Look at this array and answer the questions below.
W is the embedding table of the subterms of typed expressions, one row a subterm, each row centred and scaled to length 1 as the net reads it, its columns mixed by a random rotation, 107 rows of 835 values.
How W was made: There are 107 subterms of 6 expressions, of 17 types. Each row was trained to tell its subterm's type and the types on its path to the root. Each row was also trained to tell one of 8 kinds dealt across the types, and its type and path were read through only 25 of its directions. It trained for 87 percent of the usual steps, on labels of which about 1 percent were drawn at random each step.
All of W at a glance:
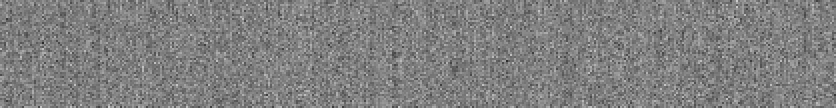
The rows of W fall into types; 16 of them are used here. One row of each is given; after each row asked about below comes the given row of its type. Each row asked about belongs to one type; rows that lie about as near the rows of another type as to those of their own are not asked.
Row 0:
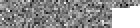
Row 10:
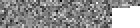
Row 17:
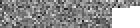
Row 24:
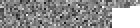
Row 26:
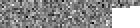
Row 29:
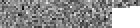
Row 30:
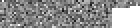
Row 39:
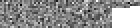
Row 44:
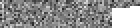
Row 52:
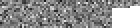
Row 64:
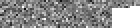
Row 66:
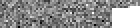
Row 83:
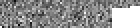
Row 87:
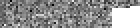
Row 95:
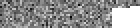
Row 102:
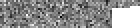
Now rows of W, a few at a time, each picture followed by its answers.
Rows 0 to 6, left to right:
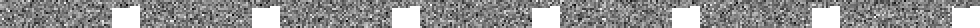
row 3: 0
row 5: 102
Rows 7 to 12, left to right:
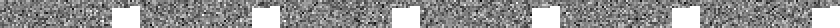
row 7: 0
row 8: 39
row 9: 102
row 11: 52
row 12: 44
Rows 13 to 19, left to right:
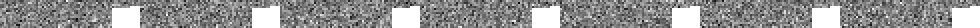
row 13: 52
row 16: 26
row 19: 83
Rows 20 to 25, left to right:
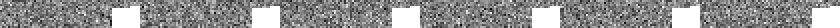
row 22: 87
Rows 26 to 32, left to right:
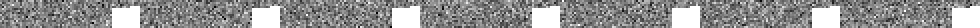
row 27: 44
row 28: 24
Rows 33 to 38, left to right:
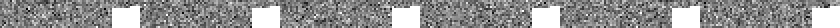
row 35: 66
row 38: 83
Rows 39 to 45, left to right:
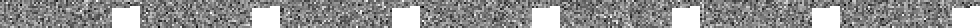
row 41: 95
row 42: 87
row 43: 87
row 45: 39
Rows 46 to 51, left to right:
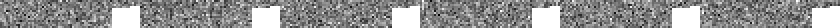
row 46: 52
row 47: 87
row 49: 24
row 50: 39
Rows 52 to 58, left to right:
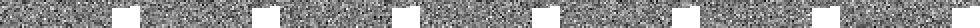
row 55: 44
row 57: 95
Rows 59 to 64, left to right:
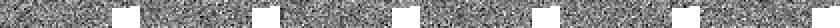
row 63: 66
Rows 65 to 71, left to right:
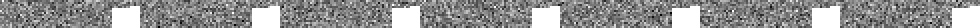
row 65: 26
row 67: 26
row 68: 102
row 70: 26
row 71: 66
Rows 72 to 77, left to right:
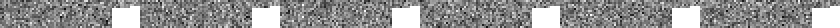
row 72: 17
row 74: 64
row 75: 66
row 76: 26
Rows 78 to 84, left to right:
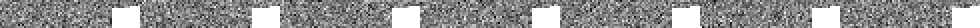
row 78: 95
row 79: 102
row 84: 83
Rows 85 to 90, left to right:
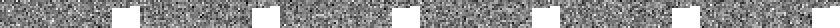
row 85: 30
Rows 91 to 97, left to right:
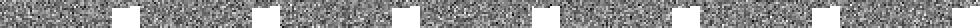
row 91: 102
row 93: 0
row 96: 44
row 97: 95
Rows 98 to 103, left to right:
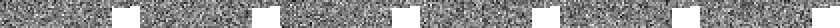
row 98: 39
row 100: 83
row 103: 64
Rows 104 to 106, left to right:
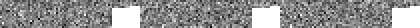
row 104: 95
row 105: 52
